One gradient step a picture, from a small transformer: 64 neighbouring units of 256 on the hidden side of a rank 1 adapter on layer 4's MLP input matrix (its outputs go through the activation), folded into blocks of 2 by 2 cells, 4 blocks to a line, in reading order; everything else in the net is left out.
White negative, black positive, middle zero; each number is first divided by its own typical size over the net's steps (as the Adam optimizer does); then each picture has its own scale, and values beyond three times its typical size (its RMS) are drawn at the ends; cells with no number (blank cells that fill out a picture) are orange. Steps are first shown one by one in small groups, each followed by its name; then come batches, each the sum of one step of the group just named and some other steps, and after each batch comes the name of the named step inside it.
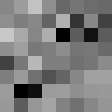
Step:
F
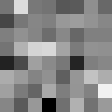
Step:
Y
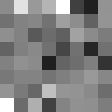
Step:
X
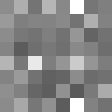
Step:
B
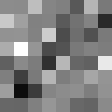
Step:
F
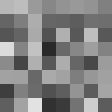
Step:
Y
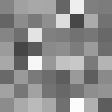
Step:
B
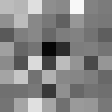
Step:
B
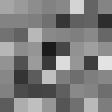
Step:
B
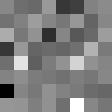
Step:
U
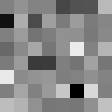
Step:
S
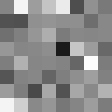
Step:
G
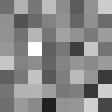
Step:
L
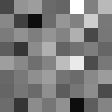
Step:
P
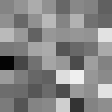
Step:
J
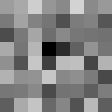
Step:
L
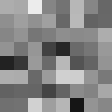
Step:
J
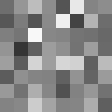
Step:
P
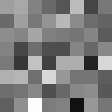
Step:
G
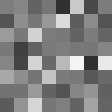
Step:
U
